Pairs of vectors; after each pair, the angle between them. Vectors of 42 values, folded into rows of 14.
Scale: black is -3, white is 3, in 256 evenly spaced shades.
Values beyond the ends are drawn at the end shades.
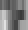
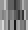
partly aligned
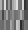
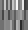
nearly parallel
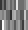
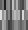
partly aligned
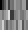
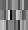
partly aligned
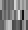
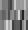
nearly parallel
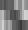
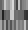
partly opposed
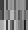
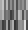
nearly opposite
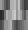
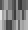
partly opposed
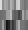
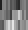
nearly opposite
